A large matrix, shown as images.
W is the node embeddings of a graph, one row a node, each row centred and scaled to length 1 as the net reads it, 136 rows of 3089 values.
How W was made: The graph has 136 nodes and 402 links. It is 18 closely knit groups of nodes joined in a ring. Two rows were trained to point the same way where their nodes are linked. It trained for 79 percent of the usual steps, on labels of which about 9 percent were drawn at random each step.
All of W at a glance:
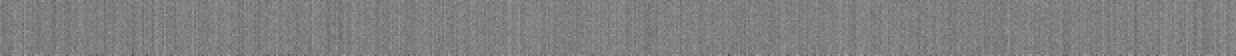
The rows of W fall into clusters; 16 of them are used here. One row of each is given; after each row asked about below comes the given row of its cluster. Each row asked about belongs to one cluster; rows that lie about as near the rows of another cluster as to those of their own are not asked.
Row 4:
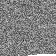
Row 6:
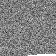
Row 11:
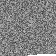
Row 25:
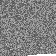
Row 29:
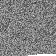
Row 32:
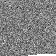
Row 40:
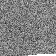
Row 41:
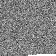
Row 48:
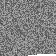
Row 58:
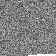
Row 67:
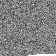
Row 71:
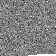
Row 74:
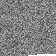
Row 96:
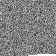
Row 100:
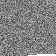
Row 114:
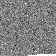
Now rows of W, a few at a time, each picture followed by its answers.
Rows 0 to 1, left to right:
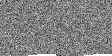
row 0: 29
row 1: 96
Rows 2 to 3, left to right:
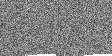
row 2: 96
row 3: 32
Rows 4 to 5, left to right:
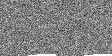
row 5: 41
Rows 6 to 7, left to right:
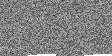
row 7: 74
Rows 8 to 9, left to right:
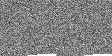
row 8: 6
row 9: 6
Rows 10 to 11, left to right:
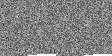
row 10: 114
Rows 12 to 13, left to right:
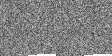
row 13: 48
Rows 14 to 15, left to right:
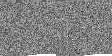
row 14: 100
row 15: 4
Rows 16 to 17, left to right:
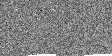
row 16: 4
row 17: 67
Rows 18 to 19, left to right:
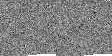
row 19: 48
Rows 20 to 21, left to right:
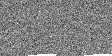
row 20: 6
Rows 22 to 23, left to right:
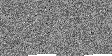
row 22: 74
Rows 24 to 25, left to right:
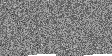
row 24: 67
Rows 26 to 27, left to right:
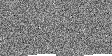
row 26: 32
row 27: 96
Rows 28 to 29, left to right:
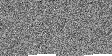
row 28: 74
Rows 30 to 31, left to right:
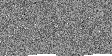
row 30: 29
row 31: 114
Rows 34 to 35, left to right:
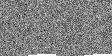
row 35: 40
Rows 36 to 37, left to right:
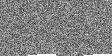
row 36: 29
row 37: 32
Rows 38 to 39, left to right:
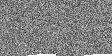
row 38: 71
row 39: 71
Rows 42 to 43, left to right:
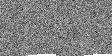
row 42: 96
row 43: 48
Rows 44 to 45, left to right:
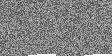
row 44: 58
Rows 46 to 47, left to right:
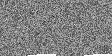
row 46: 25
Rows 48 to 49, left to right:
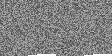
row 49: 74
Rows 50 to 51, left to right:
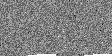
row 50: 100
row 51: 41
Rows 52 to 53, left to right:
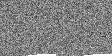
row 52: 4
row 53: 67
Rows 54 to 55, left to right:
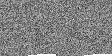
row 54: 6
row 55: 29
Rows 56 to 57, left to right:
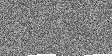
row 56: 6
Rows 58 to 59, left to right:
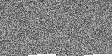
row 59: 29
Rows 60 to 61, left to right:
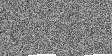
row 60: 41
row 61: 96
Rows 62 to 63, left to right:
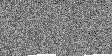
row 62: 25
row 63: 71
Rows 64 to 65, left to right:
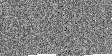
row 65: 67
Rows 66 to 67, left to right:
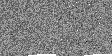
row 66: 41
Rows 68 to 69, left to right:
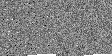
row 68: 58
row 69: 25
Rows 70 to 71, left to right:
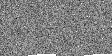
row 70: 48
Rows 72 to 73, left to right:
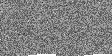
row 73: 4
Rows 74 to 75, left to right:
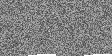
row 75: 114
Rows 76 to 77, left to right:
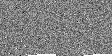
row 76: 32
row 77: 96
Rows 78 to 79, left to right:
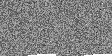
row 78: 58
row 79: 58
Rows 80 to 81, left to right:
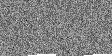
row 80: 114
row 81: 25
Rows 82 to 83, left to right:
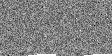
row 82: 67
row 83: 67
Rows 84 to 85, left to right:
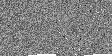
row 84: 41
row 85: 48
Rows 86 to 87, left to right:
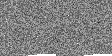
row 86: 4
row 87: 96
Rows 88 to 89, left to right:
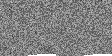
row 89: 100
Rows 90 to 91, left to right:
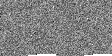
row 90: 74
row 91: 41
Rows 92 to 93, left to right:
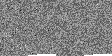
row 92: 29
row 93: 74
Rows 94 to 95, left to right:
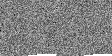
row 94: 40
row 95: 6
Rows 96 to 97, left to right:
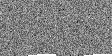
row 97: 32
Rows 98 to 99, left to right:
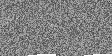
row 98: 11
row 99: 48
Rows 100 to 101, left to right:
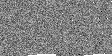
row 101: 4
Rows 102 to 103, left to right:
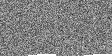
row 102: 96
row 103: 29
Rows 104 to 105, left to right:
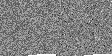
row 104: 41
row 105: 48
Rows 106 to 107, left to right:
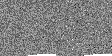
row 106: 29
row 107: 58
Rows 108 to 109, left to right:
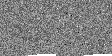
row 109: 11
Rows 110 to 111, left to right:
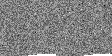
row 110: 40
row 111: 114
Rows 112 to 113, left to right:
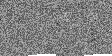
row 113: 74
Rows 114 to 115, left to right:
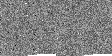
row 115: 71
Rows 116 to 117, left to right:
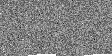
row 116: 71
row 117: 71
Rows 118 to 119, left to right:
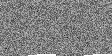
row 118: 100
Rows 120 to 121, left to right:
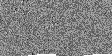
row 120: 114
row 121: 100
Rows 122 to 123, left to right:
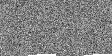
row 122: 71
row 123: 71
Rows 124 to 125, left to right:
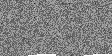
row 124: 100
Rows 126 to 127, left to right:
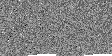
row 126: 11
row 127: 29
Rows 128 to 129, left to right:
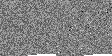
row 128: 32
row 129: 32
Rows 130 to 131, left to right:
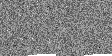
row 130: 67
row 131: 71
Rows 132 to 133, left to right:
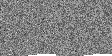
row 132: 96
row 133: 114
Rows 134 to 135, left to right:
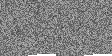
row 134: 48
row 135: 32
